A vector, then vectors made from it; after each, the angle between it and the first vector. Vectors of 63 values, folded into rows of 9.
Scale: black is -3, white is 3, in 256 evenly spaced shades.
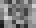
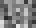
nearly opposite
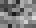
orthogonal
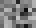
partly aligned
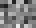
partly opposed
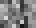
partly aligned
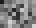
orthogonal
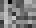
partly aligned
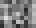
nearly parallel
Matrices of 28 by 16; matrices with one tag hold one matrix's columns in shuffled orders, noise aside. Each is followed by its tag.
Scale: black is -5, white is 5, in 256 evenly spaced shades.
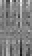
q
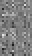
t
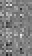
t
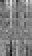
q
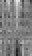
q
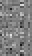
t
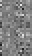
t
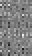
t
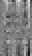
q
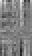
q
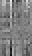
q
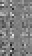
t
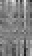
q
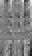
q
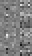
t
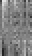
q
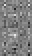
t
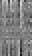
q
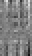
q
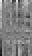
q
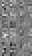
t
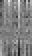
q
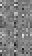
t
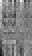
q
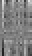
q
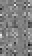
t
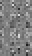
t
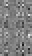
t
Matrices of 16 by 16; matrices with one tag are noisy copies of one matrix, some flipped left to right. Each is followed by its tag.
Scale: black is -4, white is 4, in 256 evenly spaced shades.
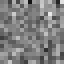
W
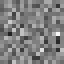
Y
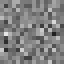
Y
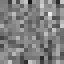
W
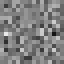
Y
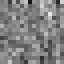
W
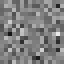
Y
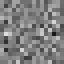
Y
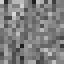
W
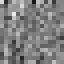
W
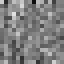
W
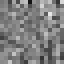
W
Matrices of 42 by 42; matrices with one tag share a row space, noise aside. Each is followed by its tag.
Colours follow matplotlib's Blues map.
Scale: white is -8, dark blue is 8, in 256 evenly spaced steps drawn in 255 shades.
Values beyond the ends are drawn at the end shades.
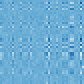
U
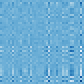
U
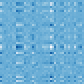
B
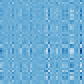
U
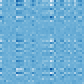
B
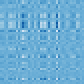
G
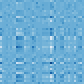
B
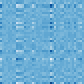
B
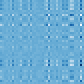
U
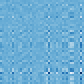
U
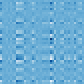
B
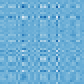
G
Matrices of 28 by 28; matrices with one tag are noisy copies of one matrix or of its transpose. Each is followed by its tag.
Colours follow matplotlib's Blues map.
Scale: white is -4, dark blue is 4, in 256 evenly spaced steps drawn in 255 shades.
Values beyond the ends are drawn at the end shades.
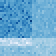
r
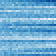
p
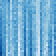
p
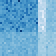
r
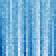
p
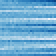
p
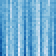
p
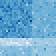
r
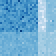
r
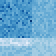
r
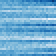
p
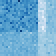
r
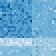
r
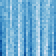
p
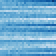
p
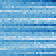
p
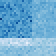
r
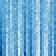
p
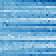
p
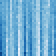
p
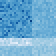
r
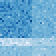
r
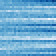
p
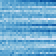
p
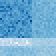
r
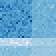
r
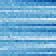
p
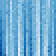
p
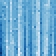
p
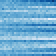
p
